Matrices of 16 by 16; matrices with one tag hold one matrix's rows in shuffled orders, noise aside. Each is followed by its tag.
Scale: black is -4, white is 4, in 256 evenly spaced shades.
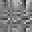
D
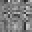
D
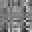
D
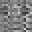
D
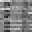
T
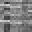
T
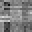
T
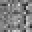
D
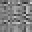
D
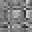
D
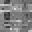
T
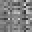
D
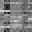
T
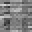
T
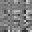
D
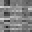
T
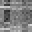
T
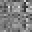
D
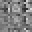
D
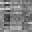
T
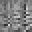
D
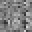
D
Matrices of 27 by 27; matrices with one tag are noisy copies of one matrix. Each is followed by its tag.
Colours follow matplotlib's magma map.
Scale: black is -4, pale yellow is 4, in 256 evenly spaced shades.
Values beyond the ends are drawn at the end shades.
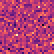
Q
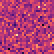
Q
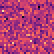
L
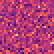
Q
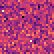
L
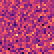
Q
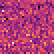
L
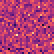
Q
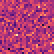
Q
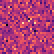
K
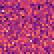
L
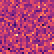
Q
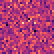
K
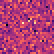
K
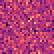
K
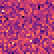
L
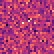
K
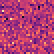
L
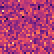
L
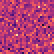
Q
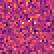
K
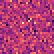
K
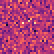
K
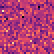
L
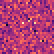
K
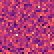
Q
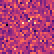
K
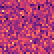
L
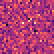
K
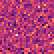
Q
